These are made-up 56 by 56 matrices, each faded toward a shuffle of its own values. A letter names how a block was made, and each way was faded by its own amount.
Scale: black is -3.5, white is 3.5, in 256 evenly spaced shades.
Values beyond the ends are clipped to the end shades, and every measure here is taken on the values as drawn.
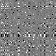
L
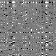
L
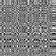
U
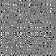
L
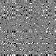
L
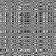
U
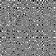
L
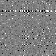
L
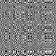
U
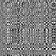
U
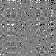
L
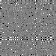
L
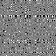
L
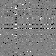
L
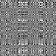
U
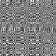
U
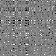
L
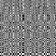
U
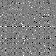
L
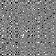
L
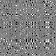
L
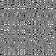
L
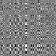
U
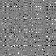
L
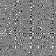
L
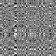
U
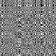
U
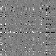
L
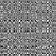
U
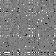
L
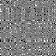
L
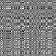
U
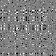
L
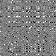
L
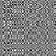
U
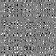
L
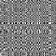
U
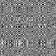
U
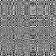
U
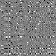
L
